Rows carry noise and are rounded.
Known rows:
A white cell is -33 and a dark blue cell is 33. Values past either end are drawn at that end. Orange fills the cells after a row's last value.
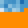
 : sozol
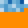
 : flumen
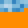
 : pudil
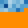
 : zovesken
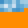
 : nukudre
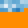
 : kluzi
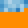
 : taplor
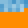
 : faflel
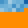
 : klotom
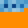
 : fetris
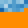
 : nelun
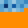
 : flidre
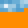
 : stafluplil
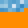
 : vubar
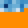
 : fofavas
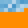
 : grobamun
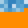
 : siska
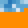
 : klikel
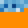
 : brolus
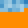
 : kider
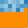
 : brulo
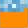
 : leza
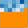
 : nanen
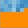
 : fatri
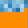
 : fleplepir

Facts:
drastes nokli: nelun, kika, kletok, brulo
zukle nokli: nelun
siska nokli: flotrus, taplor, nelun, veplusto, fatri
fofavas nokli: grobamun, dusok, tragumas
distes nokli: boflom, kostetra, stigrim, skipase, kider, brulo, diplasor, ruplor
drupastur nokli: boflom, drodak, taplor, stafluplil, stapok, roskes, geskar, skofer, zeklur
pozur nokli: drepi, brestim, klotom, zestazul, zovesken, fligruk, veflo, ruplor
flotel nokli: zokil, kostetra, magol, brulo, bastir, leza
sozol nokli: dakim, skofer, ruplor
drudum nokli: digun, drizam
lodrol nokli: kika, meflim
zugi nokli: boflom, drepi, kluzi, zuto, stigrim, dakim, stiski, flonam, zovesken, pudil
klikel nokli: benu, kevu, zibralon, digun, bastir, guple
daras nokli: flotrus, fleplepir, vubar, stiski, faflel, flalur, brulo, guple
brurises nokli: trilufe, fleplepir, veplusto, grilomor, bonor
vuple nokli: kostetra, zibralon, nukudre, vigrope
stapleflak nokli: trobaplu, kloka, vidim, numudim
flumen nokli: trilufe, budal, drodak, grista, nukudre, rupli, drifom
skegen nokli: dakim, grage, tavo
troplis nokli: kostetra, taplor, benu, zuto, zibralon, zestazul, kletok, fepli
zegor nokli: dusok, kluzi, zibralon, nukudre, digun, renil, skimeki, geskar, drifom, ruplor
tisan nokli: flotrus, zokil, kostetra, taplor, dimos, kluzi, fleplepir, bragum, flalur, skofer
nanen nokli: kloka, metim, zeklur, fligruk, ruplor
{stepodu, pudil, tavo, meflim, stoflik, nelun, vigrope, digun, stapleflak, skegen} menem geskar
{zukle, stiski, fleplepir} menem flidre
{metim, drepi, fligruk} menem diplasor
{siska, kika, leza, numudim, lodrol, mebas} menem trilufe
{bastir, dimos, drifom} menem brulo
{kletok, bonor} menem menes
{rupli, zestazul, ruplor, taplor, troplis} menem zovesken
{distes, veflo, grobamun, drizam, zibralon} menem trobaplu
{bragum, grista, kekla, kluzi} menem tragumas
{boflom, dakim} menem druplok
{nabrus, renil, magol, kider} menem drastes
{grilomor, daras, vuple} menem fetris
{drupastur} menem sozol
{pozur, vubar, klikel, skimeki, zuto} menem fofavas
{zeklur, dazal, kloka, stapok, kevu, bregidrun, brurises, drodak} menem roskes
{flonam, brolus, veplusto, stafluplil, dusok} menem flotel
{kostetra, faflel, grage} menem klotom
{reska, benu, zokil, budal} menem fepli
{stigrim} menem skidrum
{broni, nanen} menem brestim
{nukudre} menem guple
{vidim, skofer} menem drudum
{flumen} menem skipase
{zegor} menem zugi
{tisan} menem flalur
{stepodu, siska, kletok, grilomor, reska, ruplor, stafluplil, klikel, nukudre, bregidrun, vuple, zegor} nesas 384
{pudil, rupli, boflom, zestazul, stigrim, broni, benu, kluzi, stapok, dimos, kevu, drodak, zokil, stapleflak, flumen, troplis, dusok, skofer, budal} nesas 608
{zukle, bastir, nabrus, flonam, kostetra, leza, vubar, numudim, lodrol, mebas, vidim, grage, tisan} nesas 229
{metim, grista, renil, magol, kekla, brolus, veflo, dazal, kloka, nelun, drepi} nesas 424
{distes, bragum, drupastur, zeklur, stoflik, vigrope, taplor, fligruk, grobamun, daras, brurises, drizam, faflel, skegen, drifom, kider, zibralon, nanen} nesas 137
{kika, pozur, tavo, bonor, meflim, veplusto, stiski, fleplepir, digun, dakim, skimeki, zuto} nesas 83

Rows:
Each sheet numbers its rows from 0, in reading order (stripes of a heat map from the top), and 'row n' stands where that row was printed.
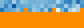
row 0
bregidrun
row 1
renil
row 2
distes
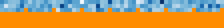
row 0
geskar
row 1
mebas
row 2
troplis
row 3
tavo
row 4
budal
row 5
brurises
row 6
vigrope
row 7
stepodu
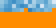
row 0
zukle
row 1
kevu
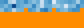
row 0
trobaplu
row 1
rupli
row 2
grage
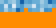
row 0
trilufe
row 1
roskes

